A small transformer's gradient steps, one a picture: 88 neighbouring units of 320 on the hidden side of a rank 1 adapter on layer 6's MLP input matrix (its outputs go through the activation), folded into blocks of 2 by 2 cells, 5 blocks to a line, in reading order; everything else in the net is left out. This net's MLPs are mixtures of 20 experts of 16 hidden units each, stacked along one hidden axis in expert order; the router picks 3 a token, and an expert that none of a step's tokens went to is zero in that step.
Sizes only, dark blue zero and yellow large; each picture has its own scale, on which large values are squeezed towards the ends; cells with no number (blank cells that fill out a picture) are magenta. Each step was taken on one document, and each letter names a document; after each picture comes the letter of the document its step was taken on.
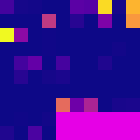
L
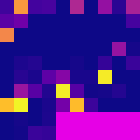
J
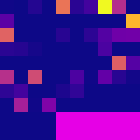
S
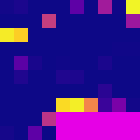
L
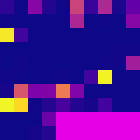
J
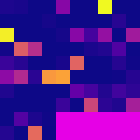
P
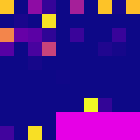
L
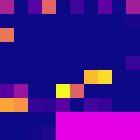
J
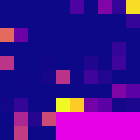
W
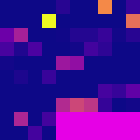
P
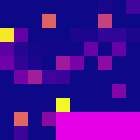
P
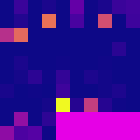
L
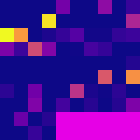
P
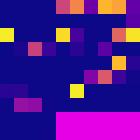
S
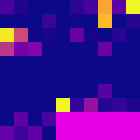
L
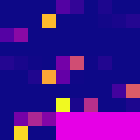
P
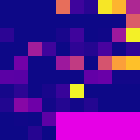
S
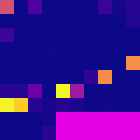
J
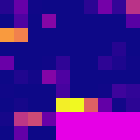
W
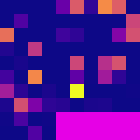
S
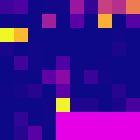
L
